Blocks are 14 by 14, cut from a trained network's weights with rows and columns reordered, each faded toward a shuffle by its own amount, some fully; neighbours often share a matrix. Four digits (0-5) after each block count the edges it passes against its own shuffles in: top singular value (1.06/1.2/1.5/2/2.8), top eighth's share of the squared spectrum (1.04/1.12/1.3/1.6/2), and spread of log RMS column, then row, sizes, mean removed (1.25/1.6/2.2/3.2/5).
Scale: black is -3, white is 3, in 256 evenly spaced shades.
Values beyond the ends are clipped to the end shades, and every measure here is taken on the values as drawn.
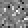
0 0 0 1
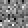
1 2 1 0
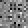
2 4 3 0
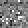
0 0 0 0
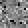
0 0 0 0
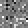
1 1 0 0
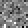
0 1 0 0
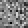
0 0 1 0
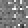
1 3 1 0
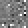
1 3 1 0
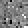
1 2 0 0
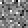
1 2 0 0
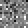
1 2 1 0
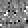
0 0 0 0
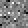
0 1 0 1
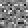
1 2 0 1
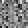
2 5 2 0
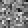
1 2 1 0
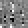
2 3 2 0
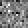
1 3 1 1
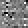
1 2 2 0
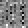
2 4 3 0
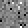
0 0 0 0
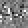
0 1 0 2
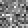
1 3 0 1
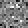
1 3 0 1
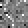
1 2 1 0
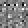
2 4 0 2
